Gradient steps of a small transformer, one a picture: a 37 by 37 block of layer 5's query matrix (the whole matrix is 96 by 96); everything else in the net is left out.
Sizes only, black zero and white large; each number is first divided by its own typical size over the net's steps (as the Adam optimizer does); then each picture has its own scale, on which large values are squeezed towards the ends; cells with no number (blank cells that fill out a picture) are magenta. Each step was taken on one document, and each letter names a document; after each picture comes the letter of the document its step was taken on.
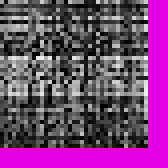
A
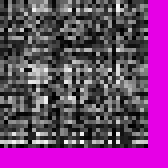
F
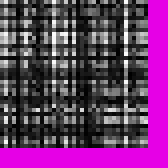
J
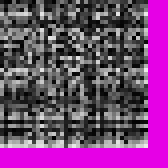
A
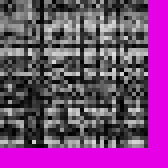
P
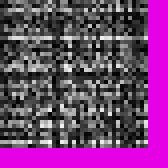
F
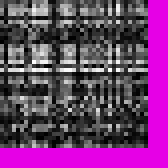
F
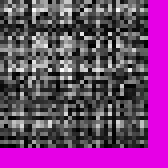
F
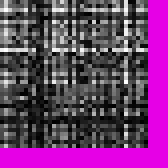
J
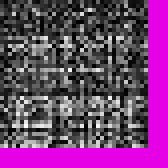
F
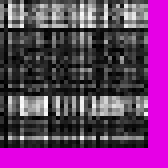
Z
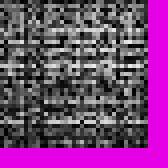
P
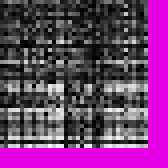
A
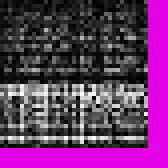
Z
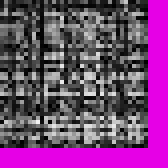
P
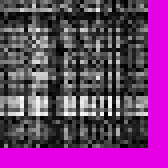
F
